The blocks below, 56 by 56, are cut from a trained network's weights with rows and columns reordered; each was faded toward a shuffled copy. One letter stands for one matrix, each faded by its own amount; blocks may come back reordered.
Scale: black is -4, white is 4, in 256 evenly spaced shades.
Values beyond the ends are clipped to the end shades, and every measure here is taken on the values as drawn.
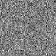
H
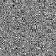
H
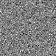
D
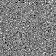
D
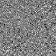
H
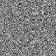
H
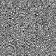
H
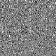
H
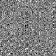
H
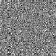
H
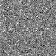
D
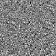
H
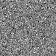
D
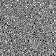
D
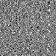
H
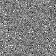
D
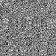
H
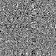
H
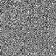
H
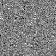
D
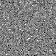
D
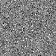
D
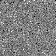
D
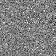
D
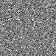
D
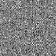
H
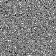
D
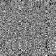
H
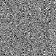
H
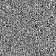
H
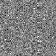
H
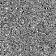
D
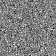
D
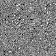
D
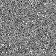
D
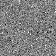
D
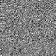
H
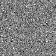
D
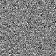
H
